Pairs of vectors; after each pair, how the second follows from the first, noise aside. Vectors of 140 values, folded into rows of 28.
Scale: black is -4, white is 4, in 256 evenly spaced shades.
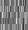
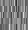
wrapped around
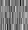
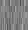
shrunk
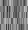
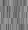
shrunk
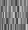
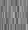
shrunk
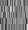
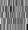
negated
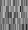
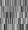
wrapped around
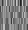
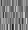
wrapped around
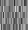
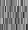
wrapped around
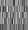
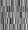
wrapped around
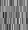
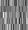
negated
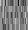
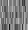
reversed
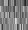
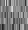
reversed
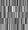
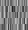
negated
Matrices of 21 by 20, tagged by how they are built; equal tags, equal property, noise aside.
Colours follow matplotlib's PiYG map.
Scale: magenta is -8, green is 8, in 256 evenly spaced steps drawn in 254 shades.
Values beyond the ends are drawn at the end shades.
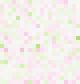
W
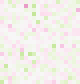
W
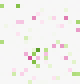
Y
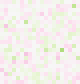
W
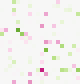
Y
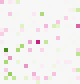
Y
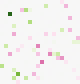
Y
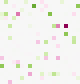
Y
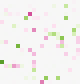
Y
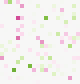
Y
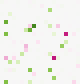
Y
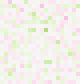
W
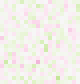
W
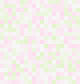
W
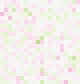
W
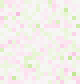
W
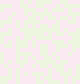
W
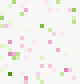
Y
